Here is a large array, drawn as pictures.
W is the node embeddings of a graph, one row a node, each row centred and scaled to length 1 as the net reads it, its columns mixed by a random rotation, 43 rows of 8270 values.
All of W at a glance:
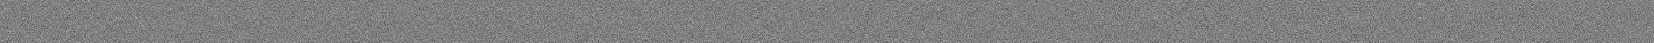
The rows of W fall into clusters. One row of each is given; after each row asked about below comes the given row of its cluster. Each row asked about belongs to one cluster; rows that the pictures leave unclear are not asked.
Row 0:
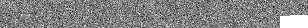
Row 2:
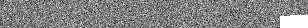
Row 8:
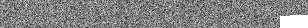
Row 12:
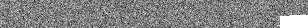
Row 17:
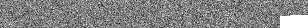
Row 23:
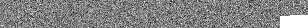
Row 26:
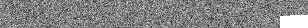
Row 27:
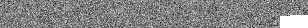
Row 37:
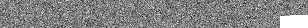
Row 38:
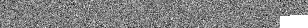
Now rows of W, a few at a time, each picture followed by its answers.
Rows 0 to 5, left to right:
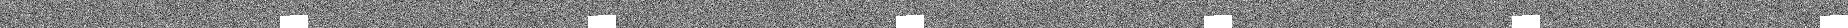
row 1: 26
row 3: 17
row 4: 12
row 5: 17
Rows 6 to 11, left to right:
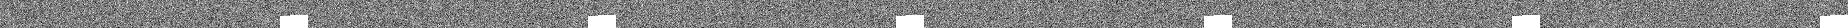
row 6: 26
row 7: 37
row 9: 8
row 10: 37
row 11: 2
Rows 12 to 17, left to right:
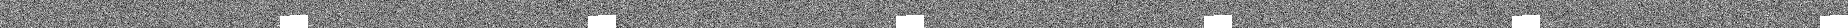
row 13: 23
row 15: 8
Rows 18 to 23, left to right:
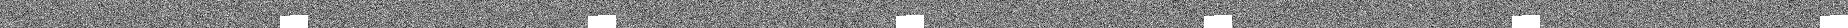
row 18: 17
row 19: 38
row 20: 26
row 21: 23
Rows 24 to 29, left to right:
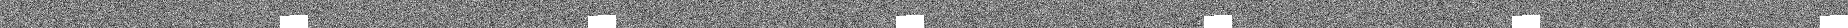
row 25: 8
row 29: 12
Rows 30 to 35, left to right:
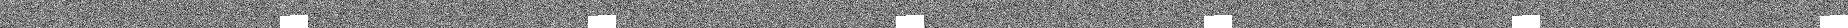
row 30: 2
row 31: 0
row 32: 38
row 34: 37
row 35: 12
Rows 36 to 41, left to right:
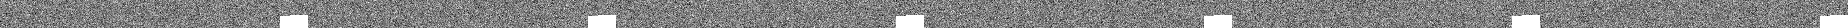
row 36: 0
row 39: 8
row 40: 12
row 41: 27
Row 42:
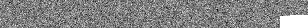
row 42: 26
